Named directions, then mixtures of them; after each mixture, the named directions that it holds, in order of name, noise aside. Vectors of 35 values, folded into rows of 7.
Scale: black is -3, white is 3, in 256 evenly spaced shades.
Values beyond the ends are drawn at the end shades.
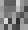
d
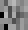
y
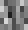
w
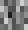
w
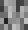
d, w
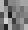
w, y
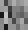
w, y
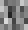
w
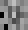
y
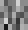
d, y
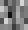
w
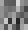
d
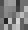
d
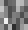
d, w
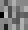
y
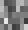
d, w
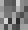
d
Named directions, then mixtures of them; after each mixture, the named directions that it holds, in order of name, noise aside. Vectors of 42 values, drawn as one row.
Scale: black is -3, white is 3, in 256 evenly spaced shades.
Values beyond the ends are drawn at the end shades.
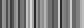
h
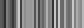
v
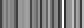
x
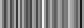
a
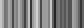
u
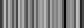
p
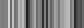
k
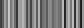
k, p, x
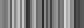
k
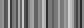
a, h, k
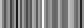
a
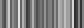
a, k, v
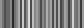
u, v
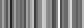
a, h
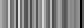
a, p, u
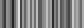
u, v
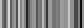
a, k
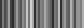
h, v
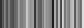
h, v, x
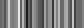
k, u, v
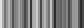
u
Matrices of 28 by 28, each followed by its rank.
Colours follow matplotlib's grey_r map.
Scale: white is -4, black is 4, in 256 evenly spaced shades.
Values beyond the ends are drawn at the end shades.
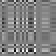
one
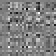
three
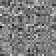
five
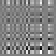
one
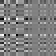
one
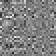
five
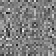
five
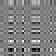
one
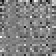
three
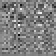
five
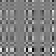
one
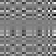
one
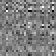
three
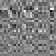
three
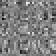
five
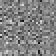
five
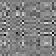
three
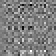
three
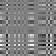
one
